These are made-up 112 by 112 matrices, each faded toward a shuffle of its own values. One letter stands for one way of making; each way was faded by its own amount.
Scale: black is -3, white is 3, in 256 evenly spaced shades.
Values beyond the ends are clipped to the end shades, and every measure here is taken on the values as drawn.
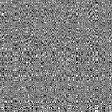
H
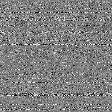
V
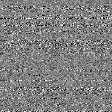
V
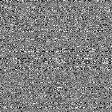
V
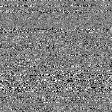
V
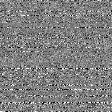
V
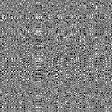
H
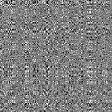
H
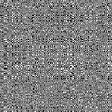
H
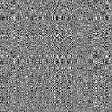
H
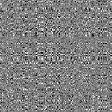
H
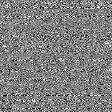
V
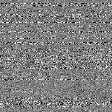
V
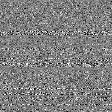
V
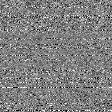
V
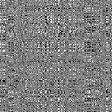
H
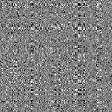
H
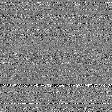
V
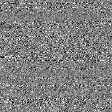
V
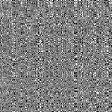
H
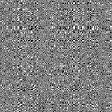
H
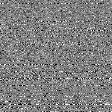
V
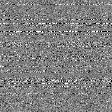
V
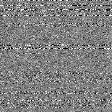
V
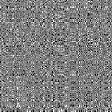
H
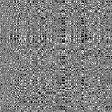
H
